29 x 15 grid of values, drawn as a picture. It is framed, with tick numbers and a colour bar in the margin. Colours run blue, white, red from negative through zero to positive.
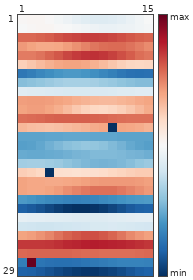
Stripes: horizontal, repeating 4 times. Lone odd cells: 3, 1 higher and 2 lower than their neighbours. Grain: streaks across.
